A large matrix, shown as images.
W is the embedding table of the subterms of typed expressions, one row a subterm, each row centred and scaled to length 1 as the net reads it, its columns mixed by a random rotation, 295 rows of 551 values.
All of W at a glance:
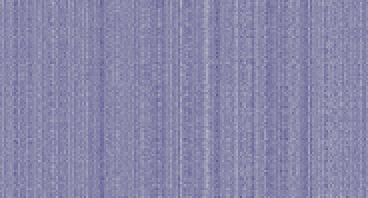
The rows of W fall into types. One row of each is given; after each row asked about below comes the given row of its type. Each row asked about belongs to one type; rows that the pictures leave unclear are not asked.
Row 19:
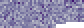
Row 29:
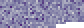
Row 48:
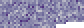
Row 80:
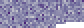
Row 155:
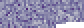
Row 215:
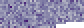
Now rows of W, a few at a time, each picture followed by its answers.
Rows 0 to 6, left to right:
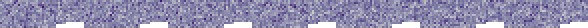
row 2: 80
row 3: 48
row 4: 48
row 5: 48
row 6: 48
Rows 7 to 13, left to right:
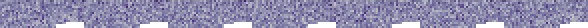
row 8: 19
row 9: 19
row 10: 19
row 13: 19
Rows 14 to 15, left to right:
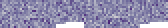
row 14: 155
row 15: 80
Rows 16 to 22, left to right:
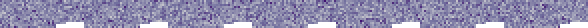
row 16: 155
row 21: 29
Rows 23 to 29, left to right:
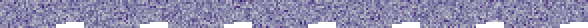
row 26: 155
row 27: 29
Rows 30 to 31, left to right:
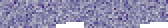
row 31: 29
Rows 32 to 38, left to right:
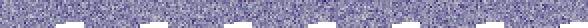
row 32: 80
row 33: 155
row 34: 215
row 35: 19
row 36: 155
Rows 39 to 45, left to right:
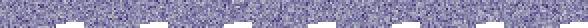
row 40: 29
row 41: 80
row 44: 155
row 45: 48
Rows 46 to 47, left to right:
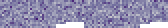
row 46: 29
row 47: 48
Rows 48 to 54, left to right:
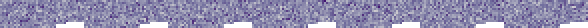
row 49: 19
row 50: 215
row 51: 155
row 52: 48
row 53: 19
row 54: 80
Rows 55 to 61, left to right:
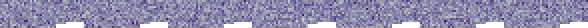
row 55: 215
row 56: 155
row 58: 29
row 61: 48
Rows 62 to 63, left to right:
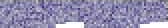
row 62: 29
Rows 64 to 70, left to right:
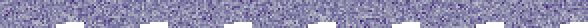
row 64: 155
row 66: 29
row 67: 155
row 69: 48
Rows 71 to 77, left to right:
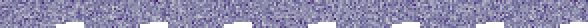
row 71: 29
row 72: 155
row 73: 80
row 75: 19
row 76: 215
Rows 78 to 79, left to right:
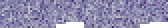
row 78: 29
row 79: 29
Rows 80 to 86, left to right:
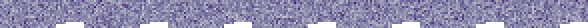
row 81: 80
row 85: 29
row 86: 29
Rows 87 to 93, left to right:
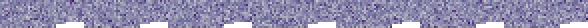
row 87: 155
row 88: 215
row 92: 155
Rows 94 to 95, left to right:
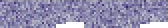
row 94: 19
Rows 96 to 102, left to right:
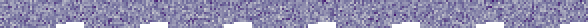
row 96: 215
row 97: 215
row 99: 155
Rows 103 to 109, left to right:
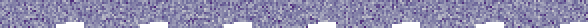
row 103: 155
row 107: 80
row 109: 215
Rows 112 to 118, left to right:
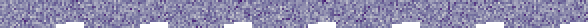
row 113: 215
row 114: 215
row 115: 155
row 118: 215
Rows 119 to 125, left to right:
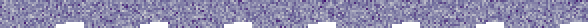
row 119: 80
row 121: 155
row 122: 215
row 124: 48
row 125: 19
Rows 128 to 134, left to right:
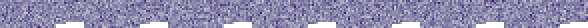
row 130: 29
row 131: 80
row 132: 80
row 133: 19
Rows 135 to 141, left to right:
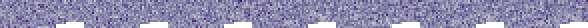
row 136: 80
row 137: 215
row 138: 155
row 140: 19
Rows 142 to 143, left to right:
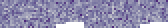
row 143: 29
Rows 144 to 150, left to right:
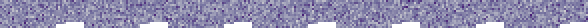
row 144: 80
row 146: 215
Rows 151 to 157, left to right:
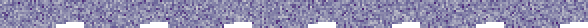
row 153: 155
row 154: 80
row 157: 155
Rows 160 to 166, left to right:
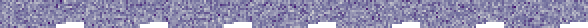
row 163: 48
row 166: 215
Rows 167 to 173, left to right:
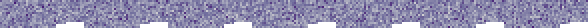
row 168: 29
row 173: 80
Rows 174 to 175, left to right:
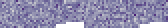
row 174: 80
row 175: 29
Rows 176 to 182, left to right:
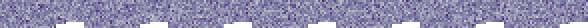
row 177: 19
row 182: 29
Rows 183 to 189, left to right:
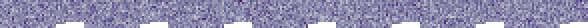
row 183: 80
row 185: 155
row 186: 155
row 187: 80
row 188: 80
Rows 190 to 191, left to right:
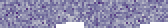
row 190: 155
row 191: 19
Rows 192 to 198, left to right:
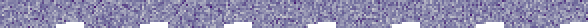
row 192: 29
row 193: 80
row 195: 29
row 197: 80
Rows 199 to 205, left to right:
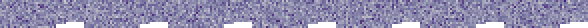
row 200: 29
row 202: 215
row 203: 80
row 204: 29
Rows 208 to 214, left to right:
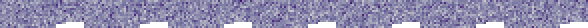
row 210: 19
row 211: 48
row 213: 48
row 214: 29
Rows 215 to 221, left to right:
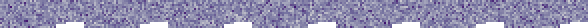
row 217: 155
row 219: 155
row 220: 19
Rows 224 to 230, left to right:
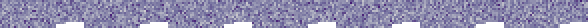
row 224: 155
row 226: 215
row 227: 155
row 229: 19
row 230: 19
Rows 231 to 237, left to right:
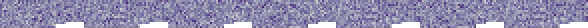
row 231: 29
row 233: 215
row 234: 48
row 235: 29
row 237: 29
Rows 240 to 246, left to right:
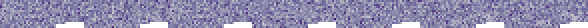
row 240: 29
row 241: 29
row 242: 29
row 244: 80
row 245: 19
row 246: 155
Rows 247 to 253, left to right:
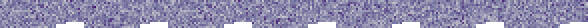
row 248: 215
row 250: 80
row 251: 48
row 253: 19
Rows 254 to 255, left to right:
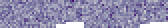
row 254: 215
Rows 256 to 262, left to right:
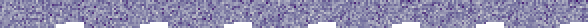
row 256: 29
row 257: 29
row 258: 29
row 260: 19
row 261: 48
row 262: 19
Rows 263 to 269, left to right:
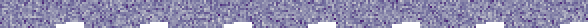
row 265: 29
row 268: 215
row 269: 155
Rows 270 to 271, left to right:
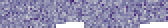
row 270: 155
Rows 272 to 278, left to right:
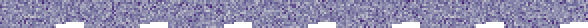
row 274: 48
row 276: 215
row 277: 29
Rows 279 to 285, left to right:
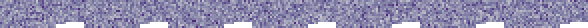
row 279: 29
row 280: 155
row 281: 215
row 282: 19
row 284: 155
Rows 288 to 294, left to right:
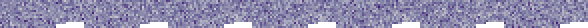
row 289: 80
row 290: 19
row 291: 19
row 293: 48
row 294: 155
